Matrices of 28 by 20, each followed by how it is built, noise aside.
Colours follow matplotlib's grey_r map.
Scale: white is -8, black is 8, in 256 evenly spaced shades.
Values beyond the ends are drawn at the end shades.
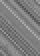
Toeplitz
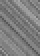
Toeplitz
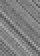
Toeplitz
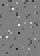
sparse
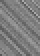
Toeplitz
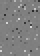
sparse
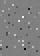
sparse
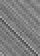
Toeplitz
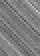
Toeplitz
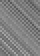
Toeplitz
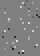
sparse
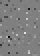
sparse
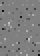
sparse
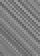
Toeplitz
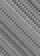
Toeplitz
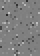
sparse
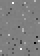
sparse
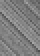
Toeplitz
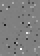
sparse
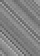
Toeplitz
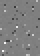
sparse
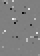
sparse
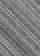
Toeplitz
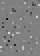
sparse
